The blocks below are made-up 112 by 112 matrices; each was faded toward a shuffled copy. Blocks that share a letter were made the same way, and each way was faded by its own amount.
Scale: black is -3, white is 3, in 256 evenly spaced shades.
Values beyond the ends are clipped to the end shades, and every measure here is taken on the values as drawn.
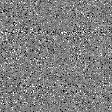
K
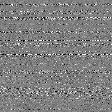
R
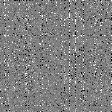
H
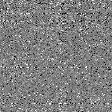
K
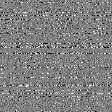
R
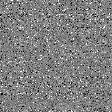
K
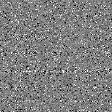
K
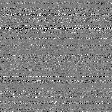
R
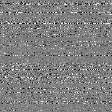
R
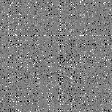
H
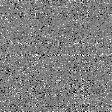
K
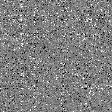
K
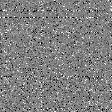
K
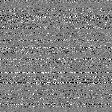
R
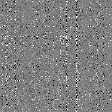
H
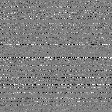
R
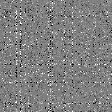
H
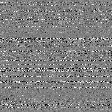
R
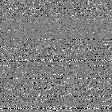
R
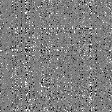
H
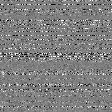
R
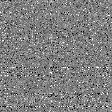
K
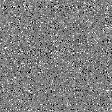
K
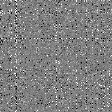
H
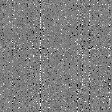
H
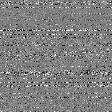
R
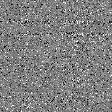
K
